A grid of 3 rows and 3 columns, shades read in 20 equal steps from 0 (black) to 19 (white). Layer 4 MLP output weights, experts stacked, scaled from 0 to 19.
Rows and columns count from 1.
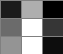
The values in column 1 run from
2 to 11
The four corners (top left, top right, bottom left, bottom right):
2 0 11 1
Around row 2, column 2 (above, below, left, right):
13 19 8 4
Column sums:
21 51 5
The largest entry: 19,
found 2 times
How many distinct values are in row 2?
3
